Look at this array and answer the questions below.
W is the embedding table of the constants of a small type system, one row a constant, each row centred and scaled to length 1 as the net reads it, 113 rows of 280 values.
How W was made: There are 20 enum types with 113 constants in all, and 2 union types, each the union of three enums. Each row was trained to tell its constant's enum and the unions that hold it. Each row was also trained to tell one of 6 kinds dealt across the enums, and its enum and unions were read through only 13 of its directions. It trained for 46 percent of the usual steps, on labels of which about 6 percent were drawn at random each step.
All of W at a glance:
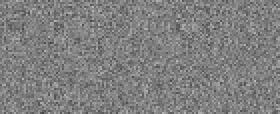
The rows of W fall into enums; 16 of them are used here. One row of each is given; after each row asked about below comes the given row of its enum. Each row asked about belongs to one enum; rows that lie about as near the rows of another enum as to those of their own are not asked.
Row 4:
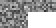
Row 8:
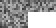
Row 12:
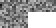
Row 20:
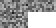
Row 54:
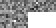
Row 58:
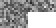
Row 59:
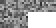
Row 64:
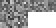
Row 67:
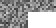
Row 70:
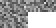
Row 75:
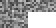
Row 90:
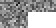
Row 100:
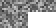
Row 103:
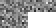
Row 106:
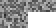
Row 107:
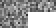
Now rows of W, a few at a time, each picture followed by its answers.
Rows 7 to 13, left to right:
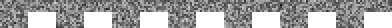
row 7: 100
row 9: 67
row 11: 75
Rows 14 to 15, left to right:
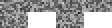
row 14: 8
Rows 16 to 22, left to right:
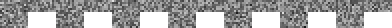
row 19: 100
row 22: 75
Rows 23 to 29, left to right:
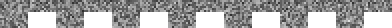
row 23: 8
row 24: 67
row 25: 75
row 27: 90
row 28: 75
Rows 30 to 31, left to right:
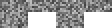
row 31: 100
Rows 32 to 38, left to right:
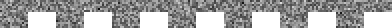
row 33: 70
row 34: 8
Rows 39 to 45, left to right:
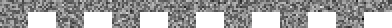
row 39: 4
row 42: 100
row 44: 8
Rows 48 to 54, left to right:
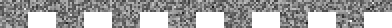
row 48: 100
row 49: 20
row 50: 107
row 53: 4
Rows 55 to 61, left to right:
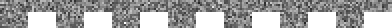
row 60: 20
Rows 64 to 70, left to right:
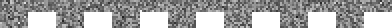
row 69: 8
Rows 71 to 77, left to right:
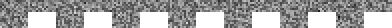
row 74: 67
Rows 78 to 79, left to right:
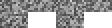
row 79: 107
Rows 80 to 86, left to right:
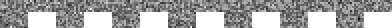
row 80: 70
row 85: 20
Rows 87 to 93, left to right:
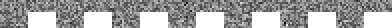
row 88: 106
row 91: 20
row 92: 90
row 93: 106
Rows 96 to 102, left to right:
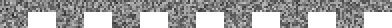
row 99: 12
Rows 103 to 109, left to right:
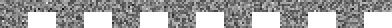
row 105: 70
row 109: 75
